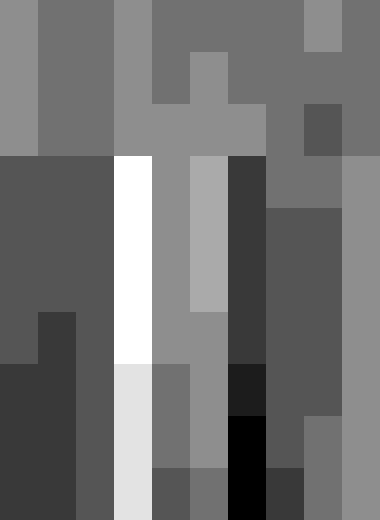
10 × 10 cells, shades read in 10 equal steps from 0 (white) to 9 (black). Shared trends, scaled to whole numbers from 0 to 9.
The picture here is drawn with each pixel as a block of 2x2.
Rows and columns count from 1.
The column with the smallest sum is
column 4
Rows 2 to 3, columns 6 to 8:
4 5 5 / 4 4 5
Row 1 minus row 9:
-3 -2 -1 3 0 1 -4 -1 -1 1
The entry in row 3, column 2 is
5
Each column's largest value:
7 7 6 4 6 5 9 7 6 5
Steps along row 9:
same down down up down up down down down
